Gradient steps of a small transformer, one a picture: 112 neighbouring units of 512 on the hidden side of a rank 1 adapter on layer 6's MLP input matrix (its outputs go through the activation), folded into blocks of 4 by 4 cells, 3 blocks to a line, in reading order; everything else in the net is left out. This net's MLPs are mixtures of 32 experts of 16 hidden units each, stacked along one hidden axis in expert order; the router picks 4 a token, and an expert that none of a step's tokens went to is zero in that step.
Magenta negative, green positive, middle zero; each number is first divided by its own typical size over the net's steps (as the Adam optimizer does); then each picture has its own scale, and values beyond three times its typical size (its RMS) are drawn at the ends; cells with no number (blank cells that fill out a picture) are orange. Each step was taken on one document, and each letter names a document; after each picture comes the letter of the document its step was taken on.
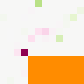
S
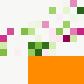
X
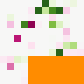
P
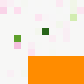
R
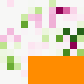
P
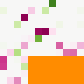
S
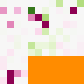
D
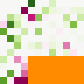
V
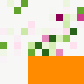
X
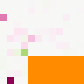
S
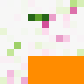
D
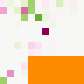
R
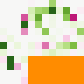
P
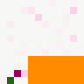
S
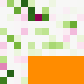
V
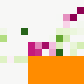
X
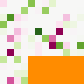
V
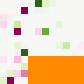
S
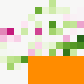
P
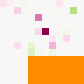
R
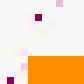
S
